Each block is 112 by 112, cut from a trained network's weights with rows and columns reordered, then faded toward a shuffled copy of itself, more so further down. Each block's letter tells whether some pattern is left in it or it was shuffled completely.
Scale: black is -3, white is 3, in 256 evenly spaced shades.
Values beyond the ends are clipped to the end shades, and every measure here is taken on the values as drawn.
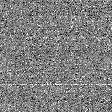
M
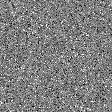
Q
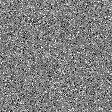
Q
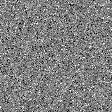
Q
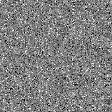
M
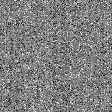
M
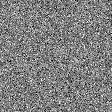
Q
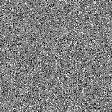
M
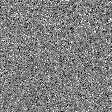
Q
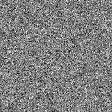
M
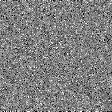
M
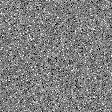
Q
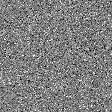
Q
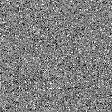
M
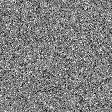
Q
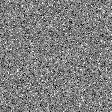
Q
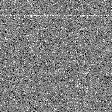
M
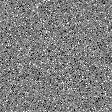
Q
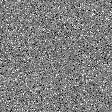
Q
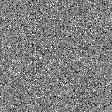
M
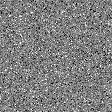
Q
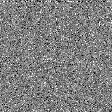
M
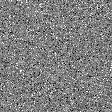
Q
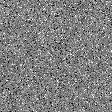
Q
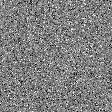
Q
